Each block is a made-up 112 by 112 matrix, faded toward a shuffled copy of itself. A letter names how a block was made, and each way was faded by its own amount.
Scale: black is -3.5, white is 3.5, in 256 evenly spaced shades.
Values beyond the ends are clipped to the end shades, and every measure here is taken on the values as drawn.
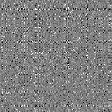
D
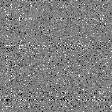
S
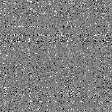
S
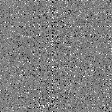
S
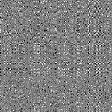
D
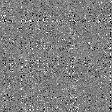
S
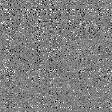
S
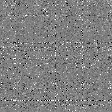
S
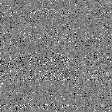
S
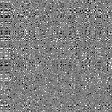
D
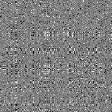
D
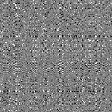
D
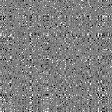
D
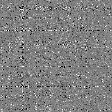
S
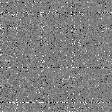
S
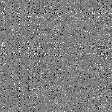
S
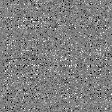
S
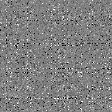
S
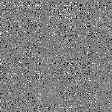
S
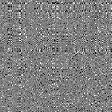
D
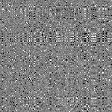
D
